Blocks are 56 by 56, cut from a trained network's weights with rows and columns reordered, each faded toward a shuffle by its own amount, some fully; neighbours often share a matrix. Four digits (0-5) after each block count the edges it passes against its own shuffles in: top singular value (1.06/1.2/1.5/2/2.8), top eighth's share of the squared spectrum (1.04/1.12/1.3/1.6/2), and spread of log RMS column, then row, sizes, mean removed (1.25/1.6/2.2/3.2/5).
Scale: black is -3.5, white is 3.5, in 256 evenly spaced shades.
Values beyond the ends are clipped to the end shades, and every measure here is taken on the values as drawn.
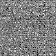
2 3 2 0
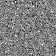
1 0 0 0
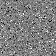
0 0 0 0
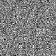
3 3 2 1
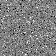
0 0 0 0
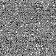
2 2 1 0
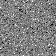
0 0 0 0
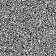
0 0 0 0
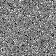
0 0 0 0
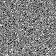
0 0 0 0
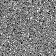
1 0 0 0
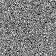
1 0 0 0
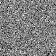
1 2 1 0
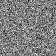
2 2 0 0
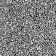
1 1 0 0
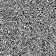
1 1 0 0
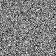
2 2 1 0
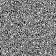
2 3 0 1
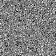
2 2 1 1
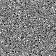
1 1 0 0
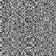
4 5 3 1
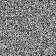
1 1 0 0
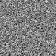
3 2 0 1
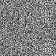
3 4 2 0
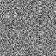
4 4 2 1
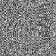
4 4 3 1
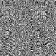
3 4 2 1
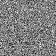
1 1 0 0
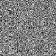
3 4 2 1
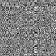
4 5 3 2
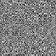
3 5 2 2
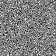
0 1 0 0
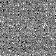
2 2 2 0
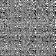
3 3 3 0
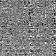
3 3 3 0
